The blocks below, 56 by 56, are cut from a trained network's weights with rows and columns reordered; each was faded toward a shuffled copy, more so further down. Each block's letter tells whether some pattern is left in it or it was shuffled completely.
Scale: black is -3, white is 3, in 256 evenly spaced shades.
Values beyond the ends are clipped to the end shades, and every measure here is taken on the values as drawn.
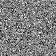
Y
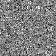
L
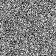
Y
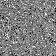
Y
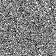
Y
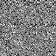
L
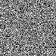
L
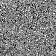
Y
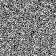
Y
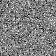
Y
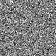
L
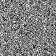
L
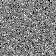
Y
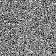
Y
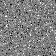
Y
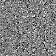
L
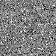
L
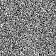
Y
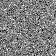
Y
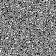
Y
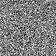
Y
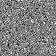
Y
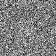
Y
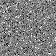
Y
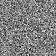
L
